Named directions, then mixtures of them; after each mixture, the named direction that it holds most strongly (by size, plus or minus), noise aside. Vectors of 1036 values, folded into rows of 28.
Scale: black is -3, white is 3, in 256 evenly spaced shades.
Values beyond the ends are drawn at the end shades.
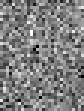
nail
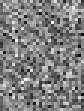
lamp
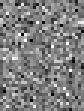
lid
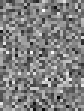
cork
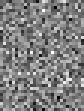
cork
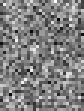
lamp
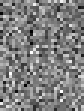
nail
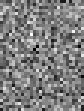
nail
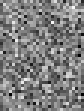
lamp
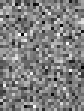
lid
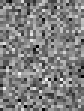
nail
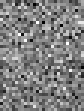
lid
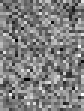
lamp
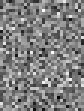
cork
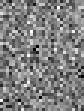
nail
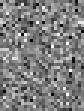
lid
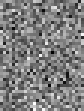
cork
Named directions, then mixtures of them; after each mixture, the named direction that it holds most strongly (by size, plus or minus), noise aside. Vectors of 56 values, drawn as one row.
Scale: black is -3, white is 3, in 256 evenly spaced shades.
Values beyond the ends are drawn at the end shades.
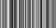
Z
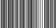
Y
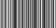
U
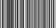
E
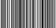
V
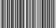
V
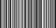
V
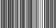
Y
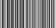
E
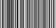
E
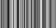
Z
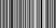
U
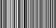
E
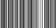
Y
